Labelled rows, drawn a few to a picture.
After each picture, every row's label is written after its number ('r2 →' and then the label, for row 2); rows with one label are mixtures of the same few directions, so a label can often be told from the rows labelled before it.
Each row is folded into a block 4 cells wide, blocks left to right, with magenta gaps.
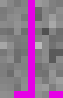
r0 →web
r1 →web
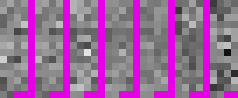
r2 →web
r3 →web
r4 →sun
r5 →sun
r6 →web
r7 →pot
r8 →sun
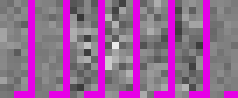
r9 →sun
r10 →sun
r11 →sun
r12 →web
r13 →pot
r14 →pot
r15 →pot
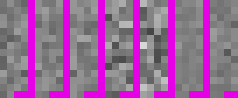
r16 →sun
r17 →sun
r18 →sun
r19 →web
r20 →web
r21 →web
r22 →sun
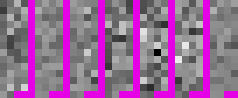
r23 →pot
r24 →pot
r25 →sun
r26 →sun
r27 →sun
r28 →web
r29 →pot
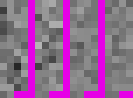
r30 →pot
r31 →web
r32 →web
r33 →pot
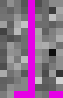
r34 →sun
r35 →sun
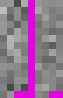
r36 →pot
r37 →sun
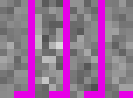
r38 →web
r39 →pot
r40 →pot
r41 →pot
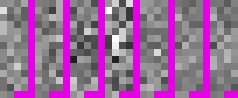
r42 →pot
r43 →sun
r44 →web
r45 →pot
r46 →sun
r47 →web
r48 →web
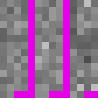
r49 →sun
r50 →web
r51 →pot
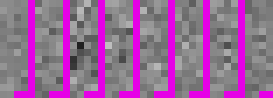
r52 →sun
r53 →web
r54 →web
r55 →web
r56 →pot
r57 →web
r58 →sun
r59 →sun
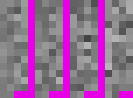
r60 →sun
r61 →sun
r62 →sun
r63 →sun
